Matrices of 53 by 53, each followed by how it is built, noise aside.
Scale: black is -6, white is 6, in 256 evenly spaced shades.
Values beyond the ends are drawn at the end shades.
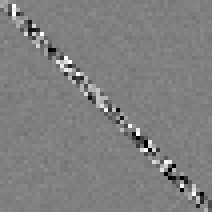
banded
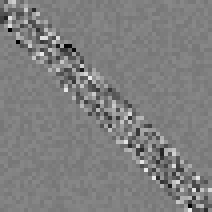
banded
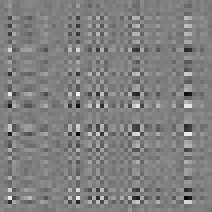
low rank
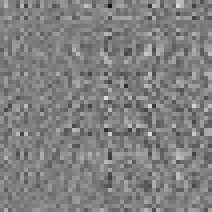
low rank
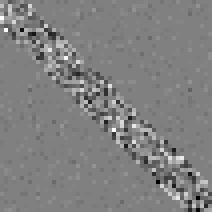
banded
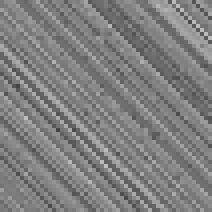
Toeplitz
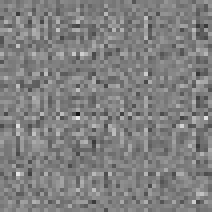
low rank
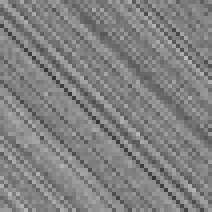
Toeplitz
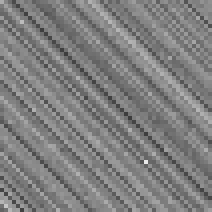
Toeplitz
